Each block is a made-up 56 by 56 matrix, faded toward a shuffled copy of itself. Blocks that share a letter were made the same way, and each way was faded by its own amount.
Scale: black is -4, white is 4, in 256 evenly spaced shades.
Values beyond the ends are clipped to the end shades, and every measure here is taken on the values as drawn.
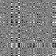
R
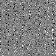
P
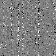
P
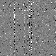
P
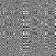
R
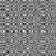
R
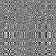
R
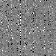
P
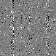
P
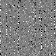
P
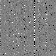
P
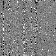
P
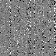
P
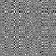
R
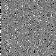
P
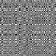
R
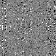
P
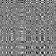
R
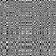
R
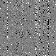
P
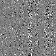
P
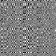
R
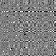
R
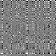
R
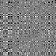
R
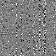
P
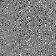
P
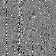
P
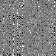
P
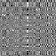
R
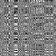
R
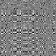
R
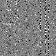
P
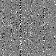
P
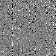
P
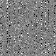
P
